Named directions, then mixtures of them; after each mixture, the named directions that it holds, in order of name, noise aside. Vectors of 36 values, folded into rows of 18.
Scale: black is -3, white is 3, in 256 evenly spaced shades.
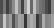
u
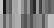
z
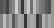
u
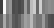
z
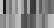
z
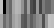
z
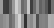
u, z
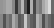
u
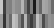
u, z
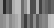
u, z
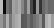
z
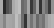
u, z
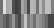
u, z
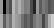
z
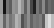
z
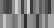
u, z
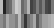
u, z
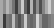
u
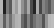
z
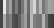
z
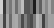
u, z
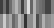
u
